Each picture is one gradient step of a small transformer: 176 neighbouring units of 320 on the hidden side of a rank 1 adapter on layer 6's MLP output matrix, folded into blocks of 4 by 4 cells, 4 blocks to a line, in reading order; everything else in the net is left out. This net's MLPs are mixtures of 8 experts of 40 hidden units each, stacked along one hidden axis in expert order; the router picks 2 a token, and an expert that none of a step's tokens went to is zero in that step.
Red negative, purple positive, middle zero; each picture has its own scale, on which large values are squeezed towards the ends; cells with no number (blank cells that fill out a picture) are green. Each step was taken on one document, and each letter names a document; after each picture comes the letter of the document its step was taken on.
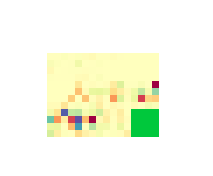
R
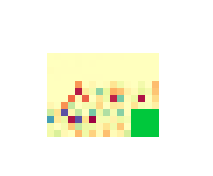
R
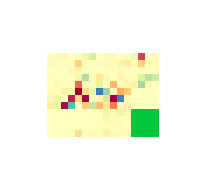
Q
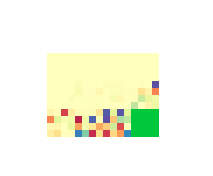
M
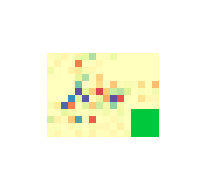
Q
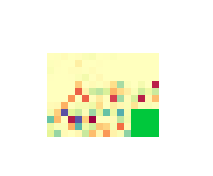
R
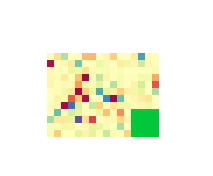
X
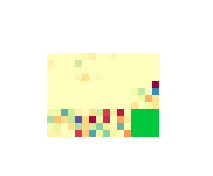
M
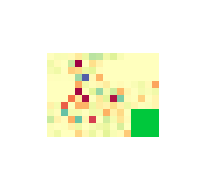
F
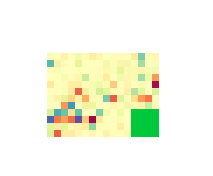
X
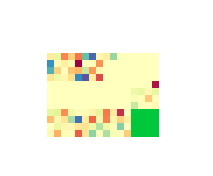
M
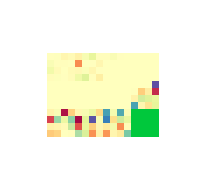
M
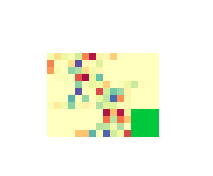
F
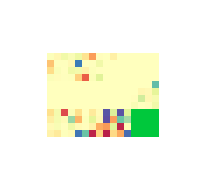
M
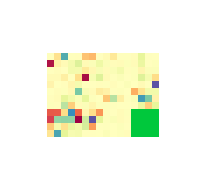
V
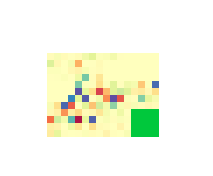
Q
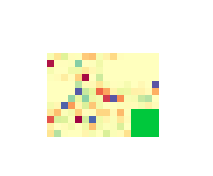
X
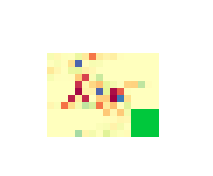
F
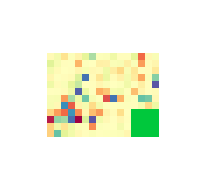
V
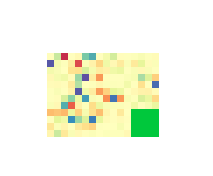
V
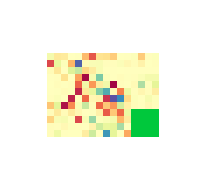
Q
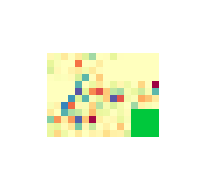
R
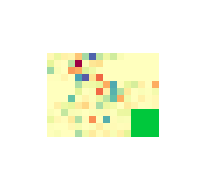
F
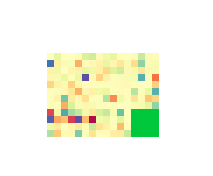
V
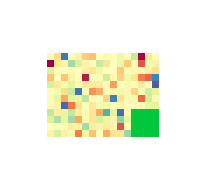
V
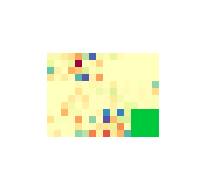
F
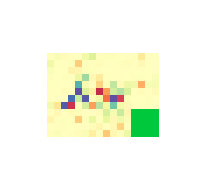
Q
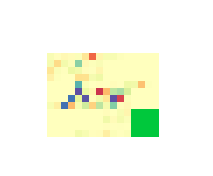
Q
